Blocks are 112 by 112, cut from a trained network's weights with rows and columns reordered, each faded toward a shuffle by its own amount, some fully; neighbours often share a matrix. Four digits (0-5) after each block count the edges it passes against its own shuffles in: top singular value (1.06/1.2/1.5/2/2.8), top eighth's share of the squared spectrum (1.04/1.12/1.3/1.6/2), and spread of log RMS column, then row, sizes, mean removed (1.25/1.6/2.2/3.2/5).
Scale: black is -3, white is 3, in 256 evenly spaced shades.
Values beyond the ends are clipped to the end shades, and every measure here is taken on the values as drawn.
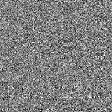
4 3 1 2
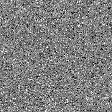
2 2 0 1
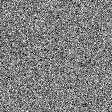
0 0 0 0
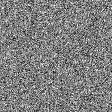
1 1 0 0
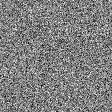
0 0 0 0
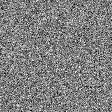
0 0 0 0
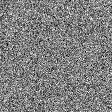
0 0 0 0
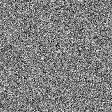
0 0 0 0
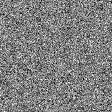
1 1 0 0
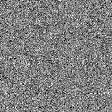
2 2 0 1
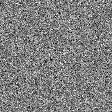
2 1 0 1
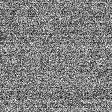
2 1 0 0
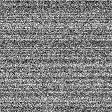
4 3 0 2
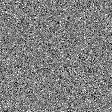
2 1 0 0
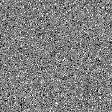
3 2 1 1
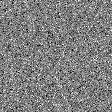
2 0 0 0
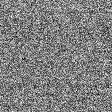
1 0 0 0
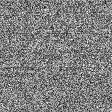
1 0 0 0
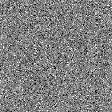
3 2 1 1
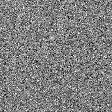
2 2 0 0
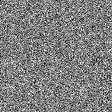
2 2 1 1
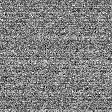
3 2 0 0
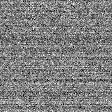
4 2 1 1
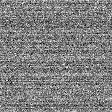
4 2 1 0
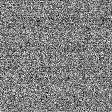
2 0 0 0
